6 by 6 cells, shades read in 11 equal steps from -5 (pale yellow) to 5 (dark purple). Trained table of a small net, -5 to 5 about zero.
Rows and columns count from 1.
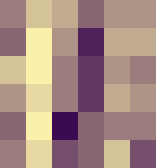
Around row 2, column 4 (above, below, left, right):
1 3 -1 -2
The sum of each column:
-2 -26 4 13 -9 -2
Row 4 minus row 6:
-1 0 -2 2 1 -3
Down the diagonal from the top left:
0 -5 0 3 0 2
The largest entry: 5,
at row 5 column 3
